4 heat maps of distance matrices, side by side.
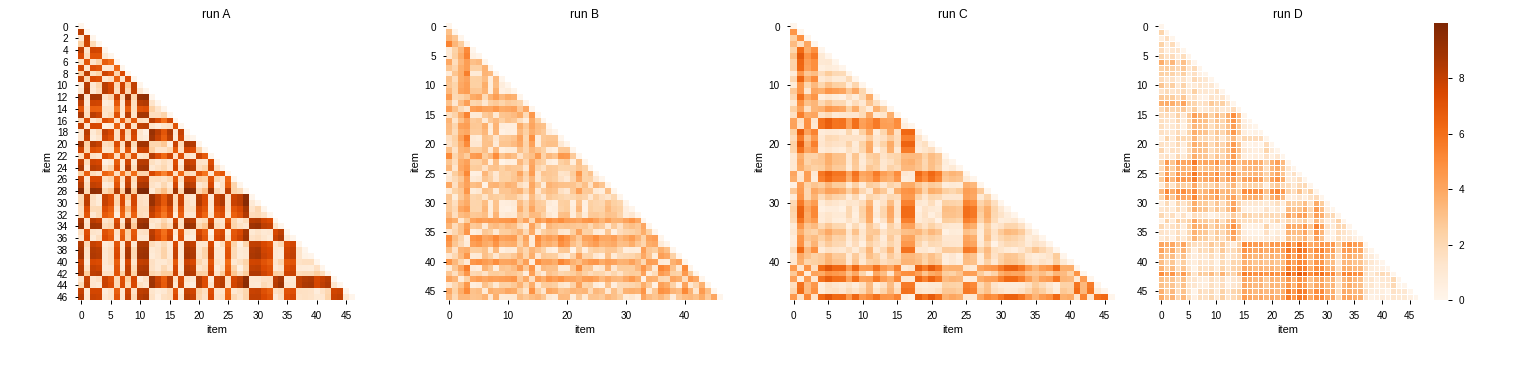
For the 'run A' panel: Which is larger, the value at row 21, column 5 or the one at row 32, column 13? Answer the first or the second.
the second
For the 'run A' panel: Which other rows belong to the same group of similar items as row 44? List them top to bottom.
0, 2, 3, 6, 8, 10, 11, 16, 18, 19, 22, 25, 29, 30, 31, 32, 35, 36, 43
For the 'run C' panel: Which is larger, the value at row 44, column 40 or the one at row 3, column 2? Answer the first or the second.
the second
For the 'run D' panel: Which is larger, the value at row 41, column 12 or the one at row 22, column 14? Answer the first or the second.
the second
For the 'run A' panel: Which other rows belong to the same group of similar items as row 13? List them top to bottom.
1, 4, 5, 7, 9, 12, 14, 15, 17, 20, 21, 23, 24, 26, 27, 28, 33, 34, 37, 38, 39, 40, 41, 42, 45, 46
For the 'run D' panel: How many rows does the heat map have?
47
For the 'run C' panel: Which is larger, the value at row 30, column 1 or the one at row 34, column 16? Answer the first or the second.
the first
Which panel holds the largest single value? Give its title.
run A
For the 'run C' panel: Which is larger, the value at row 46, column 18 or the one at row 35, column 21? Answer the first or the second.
the first
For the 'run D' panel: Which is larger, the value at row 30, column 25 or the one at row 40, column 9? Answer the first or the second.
the first
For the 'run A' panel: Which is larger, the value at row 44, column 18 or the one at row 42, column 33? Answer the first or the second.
the second
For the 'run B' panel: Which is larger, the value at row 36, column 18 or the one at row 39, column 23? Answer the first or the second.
the first
